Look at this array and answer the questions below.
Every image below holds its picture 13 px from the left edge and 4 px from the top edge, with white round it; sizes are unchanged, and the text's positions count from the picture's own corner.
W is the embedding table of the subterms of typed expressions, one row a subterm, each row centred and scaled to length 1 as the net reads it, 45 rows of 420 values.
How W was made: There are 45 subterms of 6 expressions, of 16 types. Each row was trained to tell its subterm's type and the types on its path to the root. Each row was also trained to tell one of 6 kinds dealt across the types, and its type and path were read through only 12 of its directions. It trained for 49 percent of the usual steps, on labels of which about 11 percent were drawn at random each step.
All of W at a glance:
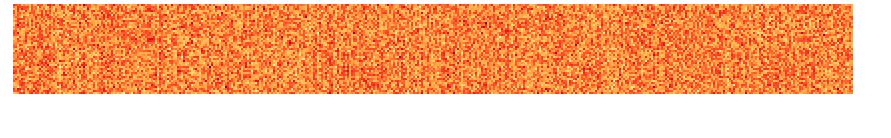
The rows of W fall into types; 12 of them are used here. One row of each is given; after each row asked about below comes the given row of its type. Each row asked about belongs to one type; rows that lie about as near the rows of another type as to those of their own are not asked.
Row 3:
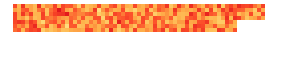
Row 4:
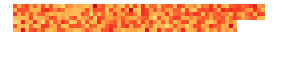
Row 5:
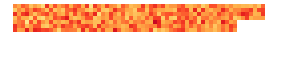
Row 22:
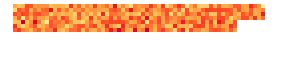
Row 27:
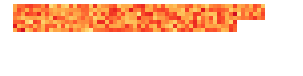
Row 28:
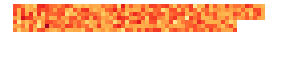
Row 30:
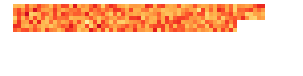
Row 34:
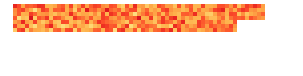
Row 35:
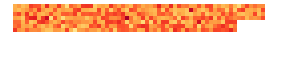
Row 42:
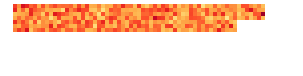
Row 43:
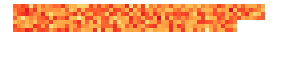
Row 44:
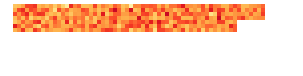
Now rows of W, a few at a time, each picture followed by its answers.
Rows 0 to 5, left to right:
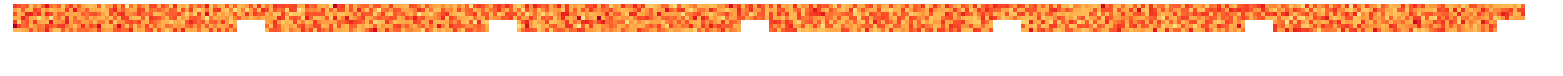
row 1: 34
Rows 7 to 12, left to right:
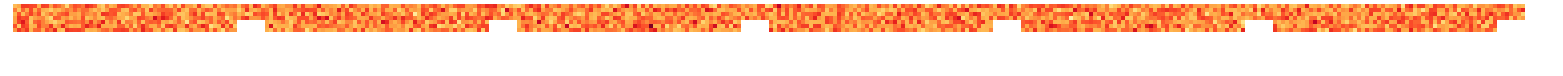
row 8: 4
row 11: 42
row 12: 22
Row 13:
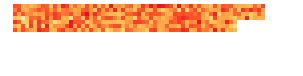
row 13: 28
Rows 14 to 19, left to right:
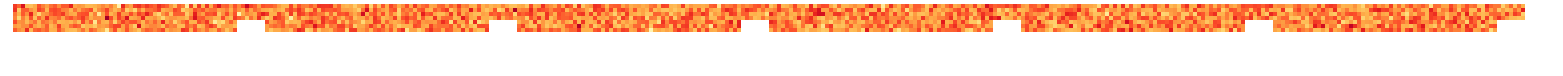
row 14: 28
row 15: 5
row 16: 30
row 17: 3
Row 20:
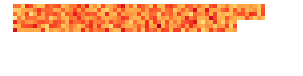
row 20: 5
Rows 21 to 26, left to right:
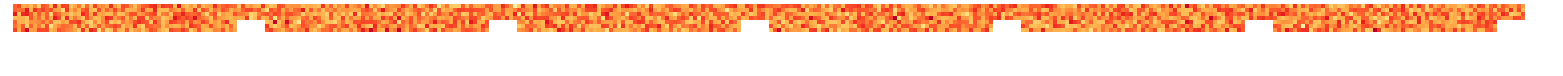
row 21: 28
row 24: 34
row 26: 43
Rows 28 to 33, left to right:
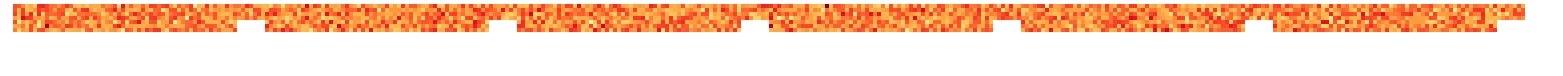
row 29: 3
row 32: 34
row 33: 42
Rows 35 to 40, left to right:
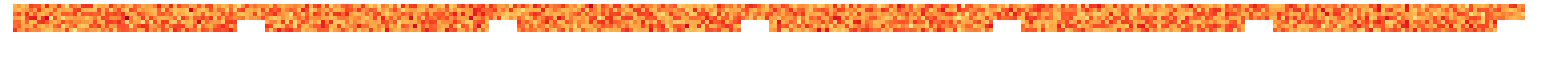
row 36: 3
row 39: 30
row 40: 30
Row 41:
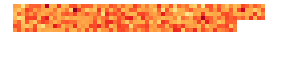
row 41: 35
